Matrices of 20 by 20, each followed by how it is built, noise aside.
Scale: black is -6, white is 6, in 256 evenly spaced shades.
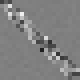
banded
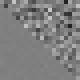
upper triangular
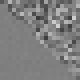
upper triangular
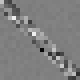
banded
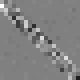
banded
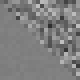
upper triangular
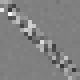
banded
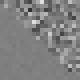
upper triangular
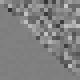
upper triangular
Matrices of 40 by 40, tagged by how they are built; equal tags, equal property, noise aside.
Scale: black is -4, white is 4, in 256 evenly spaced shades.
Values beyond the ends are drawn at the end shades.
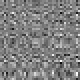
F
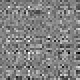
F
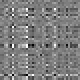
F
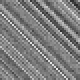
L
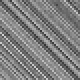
L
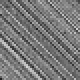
L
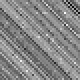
L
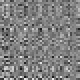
F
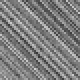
L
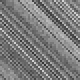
L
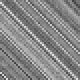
L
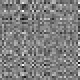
F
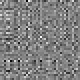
F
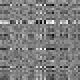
F
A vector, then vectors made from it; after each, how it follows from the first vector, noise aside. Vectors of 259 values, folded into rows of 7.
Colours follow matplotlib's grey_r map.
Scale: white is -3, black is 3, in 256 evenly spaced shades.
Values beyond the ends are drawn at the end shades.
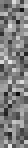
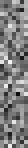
copied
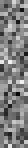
copied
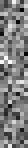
copied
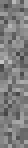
shrunk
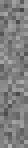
shrunk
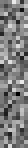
copied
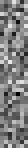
copied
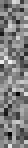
copied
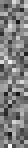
copied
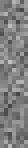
shrunk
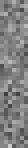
shrunk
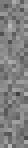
shrunk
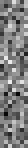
copied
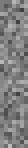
shrunk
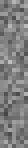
shrunk
